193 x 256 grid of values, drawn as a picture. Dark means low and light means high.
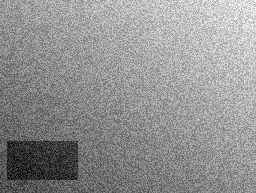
No regular stripes run through it. The ninth with the lowest average is the bottom left. An odd patch, lower than its surroundings, sits in the bottom left. Values rise toward the top right. The top right is the ninth with the highest average.
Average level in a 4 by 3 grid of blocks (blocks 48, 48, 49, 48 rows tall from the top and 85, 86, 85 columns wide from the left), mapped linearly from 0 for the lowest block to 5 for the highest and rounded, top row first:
345
334
234
023
